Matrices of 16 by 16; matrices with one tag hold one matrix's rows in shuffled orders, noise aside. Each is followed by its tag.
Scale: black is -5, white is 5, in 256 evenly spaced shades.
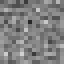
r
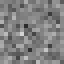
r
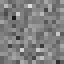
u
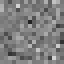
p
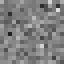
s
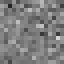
s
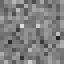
u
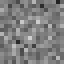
u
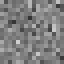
p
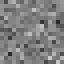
s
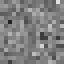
s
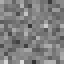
r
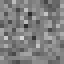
r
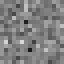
r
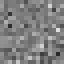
s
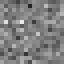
r
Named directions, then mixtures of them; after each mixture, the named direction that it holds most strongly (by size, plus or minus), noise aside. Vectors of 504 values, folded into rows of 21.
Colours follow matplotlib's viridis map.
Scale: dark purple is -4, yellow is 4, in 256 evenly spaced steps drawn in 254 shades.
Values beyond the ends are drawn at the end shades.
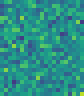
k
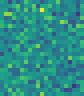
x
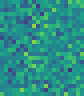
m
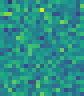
x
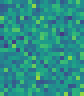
k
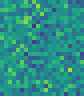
m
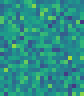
k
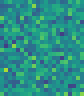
k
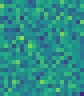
k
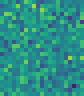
x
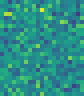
x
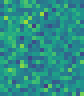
m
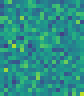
k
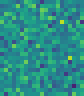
x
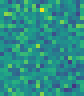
x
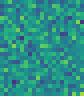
k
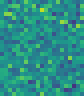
x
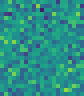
x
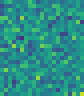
k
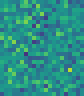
m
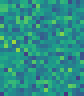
m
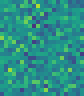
m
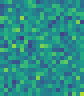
k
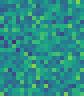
m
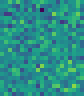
x
